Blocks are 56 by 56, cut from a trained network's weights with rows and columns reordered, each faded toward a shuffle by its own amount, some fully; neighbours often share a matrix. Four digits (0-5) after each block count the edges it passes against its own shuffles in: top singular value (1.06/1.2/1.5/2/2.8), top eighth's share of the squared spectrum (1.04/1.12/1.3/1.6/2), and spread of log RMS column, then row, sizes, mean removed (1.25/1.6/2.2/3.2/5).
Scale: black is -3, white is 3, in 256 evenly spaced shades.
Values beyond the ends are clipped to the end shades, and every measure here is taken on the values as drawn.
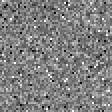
0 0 0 0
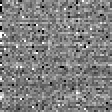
2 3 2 0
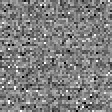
2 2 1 0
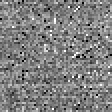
1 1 1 0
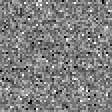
1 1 0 0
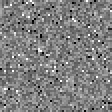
0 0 0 0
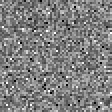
0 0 0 0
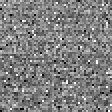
1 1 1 0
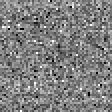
1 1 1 0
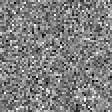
1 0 0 0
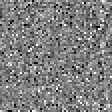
2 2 0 1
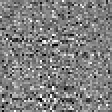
3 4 2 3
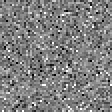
1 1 0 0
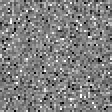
0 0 0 0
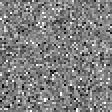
1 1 0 0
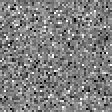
0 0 0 0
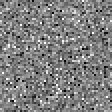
0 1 0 0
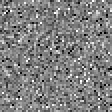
1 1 0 0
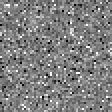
1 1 0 0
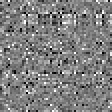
4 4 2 3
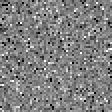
0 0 0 0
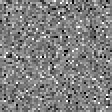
3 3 1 1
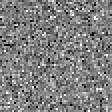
2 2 0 0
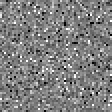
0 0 0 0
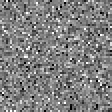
0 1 0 0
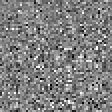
3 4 2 2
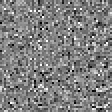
3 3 2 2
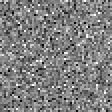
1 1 0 0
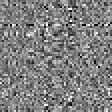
4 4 1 2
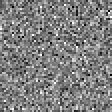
2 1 0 0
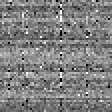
4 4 2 0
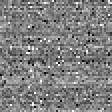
3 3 2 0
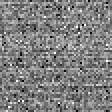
2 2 0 0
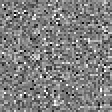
3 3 2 1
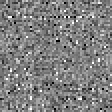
2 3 1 2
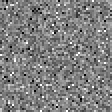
0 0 0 0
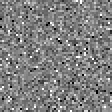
0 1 0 0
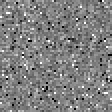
1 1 0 0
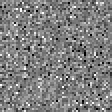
0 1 0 1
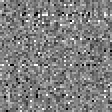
2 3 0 2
